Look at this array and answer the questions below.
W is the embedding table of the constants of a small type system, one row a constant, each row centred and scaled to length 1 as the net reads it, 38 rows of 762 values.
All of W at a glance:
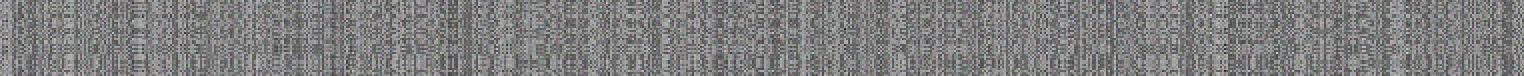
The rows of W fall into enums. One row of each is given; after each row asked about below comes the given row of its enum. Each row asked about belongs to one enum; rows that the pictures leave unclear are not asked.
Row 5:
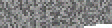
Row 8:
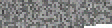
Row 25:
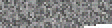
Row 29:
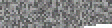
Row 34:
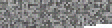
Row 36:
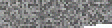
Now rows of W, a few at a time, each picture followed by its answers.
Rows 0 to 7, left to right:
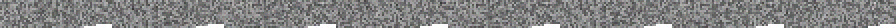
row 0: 29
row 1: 5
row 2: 36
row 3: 8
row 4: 36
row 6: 34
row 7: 8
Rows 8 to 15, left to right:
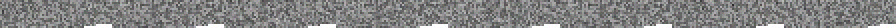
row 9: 34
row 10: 25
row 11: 36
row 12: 29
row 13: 34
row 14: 8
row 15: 5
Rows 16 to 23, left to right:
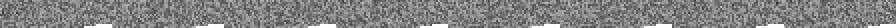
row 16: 8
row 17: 29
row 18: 5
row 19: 25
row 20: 36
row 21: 36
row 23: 25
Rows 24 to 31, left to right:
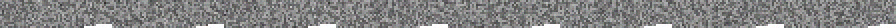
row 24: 8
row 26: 8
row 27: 29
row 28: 34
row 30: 5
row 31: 5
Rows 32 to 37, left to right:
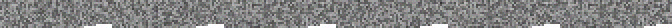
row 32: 29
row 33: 5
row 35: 8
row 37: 34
